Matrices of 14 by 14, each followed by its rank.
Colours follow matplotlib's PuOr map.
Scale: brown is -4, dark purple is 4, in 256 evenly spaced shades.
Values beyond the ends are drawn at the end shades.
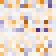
three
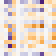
two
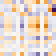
two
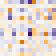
three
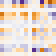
two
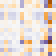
two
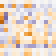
three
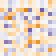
three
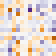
three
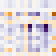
two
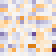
three
